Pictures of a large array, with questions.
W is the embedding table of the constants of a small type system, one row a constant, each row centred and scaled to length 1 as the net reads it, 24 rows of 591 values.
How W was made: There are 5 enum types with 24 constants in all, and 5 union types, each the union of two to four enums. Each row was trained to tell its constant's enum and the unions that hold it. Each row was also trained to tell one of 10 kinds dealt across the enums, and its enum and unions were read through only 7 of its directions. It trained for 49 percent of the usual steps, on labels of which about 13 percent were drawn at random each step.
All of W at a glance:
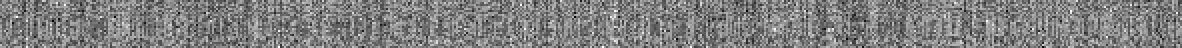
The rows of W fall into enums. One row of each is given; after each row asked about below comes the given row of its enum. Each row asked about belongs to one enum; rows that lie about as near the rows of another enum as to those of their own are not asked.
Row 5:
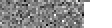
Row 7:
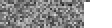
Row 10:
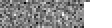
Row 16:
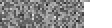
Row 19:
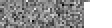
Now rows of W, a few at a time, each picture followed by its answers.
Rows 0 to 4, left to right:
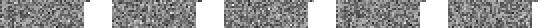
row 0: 7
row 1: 5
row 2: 16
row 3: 7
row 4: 19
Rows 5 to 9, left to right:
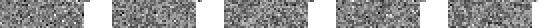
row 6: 16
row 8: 5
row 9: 10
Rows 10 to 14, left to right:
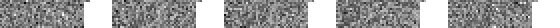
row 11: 16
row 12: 16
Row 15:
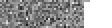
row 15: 10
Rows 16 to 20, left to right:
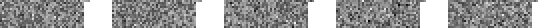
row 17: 10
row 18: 19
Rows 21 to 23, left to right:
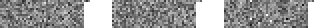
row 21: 5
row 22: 10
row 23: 19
